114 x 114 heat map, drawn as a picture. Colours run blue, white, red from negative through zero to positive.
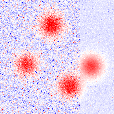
Bumps: four. Histogram: skewed, a long tail of high values. Seam: vertical, 70% of the way across, the right part calmer. Ninth with the highest average: top middle. Mirror symmetry: none.
